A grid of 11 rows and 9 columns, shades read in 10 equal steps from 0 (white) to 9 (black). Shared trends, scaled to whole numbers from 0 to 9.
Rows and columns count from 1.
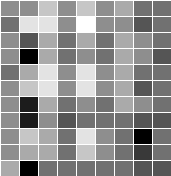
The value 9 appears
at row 4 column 2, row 9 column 8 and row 11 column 2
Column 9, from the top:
5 5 5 6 5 5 5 6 5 5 6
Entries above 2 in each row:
7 6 9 9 7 6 9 9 7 8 9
